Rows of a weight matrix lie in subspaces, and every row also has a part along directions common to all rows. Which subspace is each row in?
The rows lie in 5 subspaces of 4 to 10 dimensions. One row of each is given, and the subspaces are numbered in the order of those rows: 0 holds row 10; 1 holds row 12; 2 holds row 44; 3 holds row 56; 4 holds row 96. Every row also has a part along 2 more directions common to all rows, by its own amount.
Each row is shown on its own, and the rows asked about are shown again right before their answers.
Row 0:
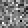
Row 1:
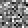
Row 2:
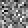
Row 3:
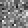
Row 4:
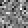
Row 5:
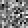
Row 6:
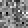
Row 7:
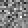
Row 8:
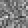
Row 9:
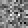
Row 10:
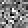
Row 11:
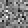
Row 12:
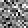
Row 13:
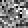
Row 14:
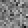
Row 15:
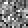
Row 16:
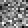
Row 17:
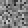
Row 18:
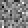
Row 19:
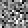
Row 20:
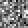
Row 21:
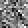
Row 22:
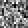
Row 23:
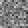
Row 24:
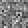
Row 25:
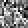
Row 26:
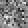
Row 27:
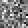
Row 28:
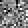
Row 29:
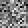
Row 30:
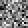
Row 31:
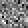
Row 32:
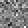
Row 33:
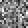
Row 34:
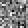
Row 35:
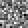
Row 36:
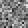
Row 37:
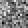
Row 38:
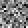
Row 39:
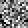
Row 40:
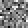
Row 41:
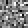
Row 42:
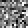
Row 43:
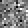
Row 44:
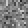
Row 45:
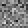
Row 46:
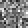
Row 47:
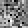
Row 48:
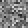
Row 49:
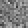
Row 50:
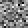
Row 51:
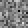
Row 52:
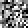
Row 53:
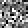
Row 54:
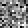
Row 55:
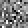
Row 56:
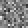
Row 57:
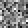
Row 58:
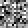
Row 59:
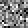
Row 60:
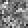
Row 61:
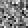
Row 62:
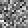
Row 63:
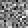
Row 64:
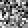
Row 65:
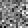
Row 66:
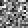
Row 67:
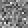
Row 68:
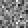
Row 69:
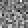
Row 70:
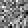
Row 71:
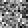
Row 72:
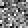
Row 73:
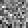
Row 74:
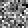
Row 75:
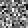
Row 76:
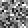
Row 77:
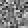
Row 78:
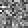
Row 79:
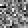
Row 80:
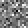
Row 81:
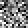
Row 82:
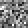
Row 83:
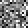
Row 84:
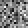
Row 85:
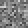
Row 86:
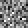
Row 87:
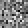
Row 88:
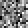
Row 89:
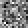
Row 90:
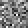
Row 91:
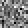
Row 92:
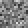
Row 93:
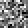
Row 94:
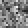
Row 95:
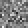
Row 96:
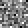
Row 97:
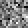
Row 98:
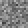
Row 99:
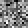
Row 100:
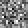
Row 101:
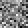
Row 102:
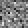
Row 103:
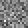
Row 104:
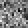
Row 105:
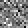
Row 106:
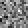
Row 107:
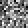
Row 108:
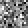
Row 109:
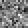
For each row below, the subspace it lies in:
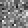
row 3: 3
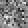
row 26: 2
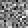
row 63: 0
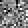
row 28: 3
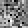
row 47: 2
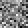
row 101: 4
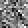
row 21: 2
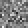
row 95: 0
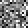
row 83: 2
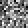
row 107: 3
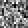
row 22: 4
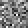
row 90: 4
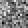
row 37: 3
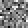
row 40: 3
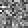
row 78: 4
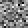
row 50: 3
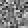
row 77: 3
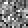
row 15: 1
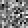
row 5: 1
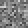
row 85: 4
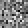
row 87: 0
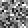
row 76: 1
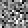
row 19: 0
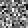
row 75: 4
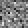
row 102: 3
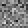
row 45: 0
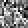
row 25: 4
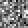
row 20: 1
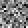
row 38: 3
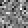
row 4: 4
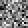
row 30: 2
